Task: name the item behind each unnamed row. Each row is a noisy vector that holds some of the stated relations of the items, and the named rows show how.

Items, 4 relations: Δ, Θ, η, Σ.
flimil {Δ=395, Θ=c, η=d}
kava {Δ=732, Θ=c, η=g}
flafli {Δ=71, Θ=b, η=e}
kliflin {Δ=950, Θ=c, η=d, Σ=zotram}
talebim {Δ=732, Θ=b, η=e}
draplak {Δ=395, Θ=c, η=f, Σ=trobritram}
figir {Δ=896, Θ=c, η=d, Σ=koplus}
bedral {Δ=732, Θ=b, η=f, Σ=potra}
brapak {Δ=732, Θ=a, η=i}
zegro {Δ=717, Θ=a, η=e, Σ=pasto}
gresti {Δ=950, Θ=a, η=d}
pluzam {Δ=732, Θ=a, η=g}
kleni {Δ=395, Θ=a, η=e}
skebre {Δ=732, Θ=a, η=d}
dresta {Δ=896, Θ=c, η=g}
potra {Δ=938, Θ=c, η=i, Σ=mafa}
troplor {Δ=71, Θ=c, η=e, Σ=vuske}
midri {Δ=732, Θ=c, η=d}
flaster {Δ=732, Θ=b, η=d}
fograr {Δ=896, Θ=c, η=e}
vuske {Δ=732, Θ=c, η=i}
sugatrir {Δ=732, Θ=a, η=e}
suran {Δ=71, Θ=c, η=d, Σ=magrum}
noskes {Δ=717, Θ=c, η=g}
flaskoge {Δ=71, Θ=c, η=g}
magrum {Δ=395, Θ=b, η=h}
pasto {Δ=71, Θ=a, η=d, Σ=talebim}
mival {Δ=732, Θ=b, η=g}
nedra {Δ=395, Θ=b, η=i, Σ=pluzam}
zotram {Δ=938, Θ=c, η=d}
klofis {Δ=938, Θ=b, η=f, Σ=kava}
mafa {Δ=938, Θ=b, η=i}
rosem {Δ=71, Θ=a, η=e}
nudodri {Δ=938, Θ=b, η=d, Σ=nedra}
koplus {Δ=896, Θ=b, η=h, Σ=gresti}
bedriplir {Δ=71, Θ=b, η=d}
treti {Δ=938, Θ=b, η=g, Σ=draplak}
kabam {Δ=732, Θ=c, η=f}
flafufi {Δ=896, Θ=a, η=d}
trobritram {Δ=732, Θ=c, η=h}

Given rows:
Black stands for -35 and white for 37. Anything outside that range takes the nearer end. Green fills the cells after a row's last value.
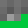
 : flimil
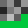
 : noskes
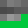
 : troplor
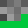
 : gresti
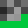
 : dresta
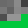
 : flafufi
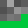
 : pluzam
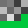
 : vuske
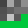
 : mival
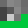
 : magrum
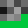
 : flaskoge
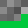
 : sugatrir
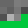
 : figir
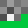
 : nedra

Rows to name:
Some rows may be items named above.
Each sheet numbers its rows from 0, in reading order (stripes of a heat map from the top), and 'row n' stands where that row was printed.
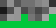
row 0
dresta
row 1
kleni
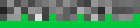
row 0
dresta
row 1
nudodri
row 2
sugatrir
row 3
talebim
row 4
troplor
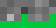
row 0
suran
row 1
zegro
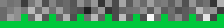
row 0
pasto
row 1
brapak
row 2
midri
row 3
noskes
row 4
mival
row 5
nedra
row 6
kabam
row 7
potra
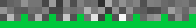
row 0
kliflin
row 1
trobritram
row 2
treti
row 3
potra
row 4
nedra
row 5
fograr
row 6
skebre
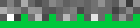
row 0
mafa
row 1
zotram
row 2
suran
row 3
bedriplir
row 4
kava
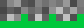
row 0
flafli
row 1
klofis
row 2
brapak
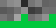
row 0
rosem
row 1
draplak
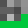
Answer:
bedral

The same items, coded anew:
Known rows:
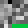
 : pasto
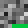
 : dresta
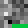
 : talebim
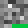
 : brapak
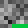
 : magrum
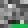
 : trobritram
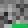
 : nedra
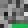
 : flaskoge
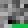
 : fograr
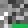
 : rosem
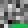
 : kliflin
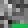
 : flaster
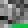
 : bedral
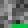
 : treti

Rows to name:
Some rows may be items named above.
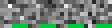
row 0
brapak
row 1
mival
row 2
kava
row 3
suran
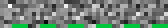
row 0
brapak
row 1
noskes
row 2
pluzam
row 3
draplak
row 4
dresta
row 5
dresta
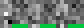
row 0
talebim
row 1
mafa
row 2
nudodri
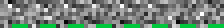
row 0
skebre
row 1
gresti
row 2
midri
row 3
kabam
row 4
midri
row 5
vuske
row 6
troplor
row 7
kleni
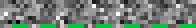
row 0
zegro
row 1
klofis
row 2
flafli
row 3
skebre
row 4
sugatrir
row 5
mival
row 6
trobritram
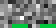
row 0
flafufi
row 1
zotram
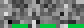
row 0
talebim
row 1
bedriplir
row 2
potra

